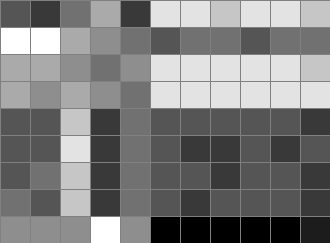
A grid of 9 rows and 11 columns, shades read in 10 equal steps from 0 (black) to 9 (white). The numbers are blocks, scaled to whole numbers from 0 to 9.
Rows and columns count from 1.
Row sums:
63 55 73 74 36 35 36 36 30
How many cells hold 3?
25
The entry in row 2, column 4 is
5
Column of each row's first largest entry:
6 1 6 6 3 3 3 3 4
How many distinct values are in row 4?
4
